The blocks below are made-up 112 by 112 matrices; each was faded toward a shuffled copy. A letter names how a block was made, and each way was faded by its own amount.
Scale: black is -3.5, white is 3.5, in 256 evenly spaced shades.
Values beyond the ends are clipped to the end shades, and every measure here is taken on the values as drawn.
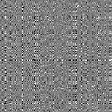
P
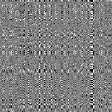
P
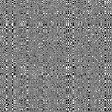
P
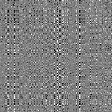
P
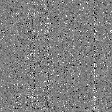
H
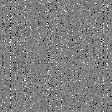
H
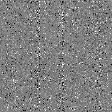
H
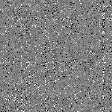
H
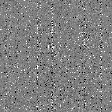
H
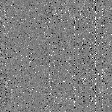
H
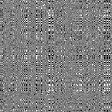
P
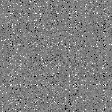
H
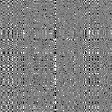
P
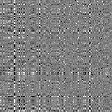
P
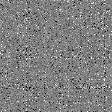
H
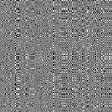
P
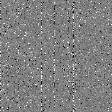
H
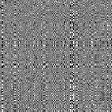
P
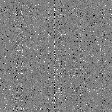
H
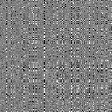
P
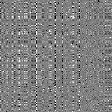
P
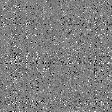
H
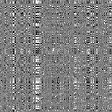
P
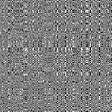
P
